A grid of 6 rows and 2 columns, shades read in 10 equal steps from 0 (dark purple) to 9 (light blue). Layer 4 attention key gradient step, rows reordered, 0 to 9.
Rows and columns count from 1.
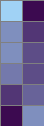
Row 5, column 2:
4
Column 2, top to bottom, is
0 2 3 3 4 6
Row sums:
9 8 9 8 6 6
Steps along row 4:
down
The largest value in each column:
9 6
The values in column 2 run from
0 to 6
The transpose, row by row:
9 6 6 5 2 0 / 0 2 3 3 4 6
